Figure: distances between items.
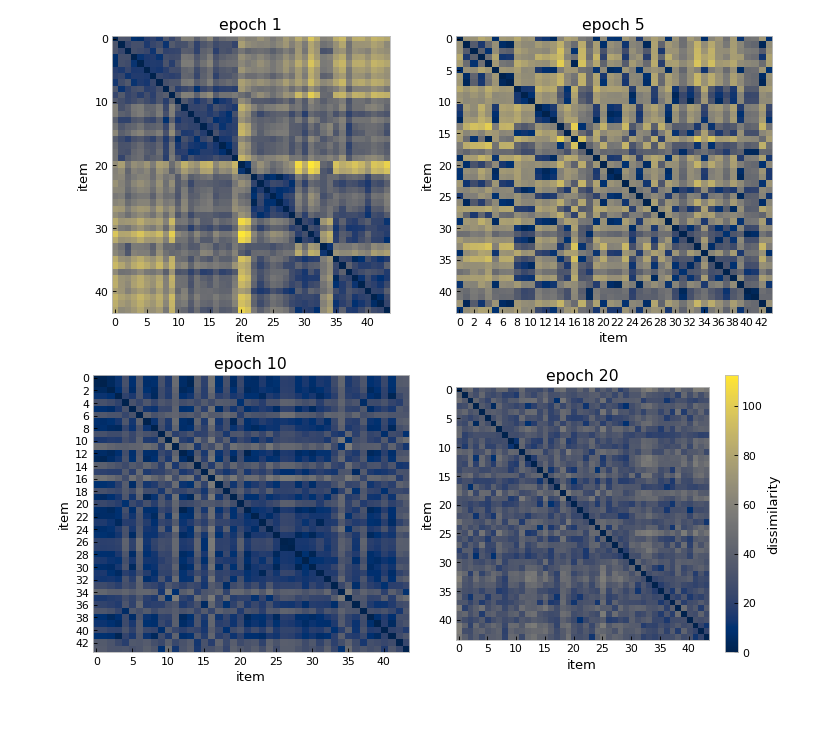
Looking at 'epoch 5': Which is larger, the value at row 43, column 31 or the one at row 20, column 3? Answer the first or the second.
the first
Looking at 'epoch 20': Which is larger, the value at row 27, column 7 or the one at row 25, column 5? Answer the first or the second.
the first
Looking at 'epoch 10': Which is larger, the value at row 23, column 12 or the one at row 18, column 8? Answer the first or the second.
the second
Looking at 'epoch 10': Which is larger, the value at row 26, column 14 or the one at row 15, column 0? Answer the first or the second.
the first
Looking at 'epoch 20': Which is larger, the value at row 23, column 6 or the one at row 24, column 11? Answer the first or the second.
the second
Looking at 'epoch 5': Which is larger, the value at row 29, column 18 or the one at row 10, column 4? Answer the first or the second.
the second
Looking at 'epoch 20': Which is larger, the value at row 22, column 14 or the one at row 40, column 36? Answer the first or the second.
the first
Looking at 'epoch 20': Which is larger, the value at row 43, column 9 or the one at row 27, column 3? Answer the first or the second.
the first
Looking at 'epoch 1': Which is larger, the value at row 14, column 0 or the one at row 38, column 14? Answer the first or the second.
the first
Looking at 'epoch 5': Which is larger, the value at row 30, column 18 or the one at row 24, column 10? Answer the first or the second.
the first
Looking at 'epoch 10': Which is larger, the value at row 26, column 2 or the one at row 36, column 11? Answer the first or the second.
the second
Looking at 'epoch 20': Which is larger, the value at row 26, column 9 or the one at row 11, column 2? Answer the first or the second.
the second
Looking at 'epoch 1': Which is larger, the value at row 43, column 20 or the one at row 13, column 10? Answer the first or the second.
the first
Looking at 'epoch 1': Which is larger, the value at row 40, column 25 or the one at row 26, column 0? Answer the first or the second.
the second
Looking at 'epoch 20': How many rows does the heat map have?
44
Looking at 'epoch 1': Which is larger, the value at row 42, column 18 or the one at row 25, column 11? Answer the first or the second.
the second
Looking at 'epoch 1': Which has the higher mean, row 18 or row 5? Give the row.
5
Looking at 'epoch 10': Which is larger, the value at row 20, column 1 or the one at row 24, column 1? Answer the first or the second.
the first
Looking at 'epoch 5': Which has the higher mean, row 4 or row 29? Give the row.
4
